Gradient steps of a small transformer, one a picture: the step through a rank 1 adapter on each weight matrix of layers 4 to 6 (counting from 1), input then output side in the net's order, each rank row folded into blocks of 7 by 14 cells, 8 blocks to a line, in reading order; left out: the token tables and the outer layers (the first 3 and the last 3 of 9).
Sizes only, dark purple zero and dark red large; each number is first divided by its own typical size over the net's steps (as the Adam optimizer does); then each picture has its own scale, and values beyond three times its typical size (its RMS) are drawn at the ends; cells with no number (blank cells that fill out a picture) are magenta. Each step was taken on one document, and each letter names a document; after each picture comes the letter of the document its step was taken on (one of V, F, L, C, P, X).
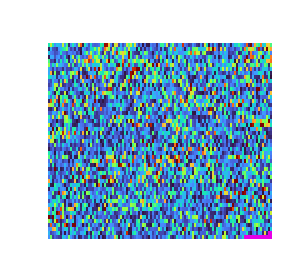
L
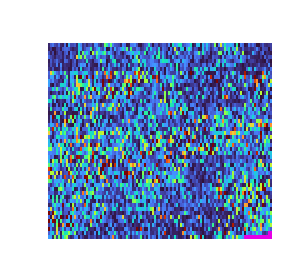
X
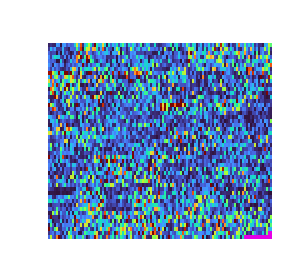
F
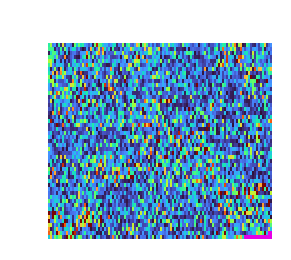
L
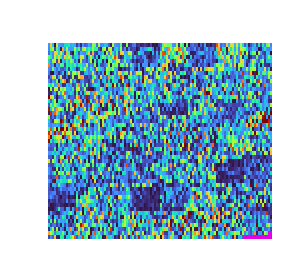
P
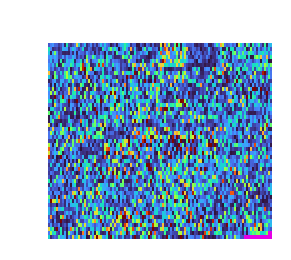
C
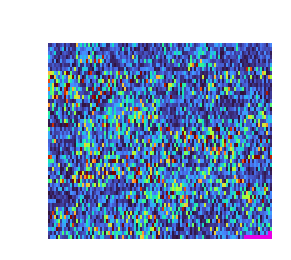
F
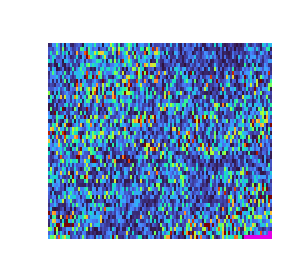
X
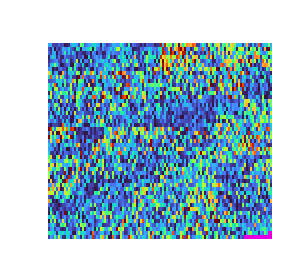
P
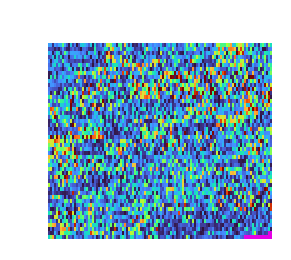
P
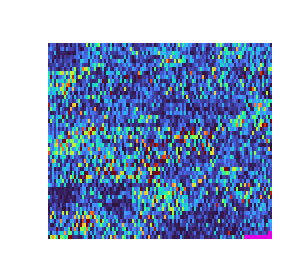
F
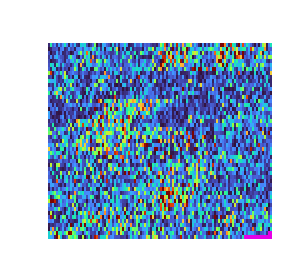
C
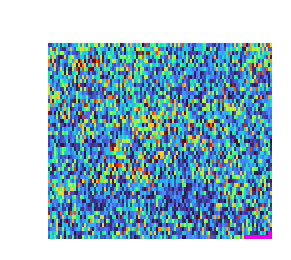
L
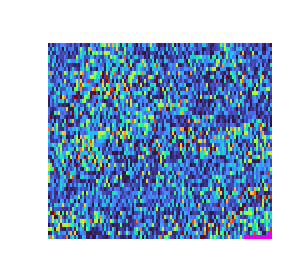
X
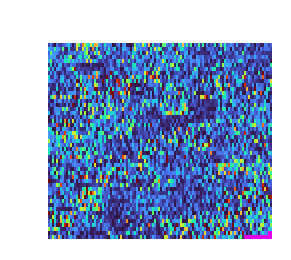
X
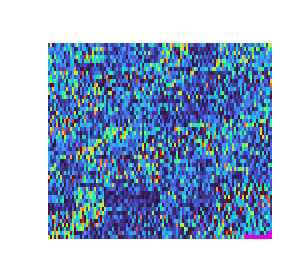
X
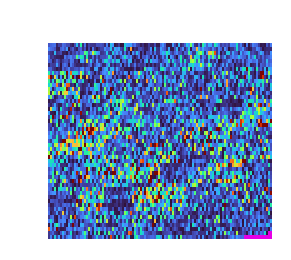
F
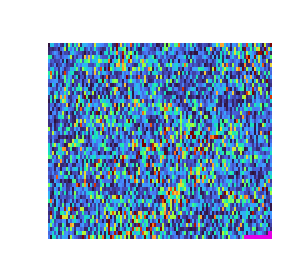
C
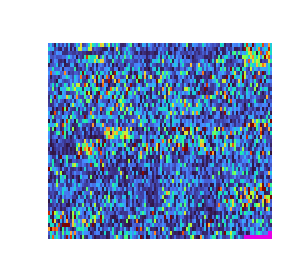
X
